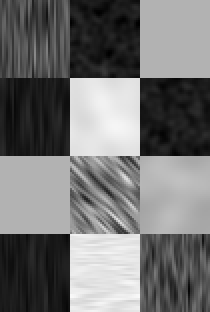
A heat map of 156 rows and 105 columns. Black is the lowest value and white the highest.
It is made of 4 by 3 panels. Panel 1,1: low, streaked downward. Panel 1,2: very low, blotchy, faint in contrast. Panel 1,3: high, flat. Panel 2,1: very low, streaked downward, faint in contrast. Panel 2,2: very high, smooth, faint in contrast. Panel 2,3: very low, blotchy, faint in contrast. Panel 3,1: high, flat. Panel 3,2: middling, slanting down to the right, strong in contrast. Panel 3,3: high, smooth, faint in contrast. Panel 4,1: very low, streaked downward, faint in contrast. Panel 4,2: very high, streaked across, faint in contrast. Panel 4,3: low, streaked downward.
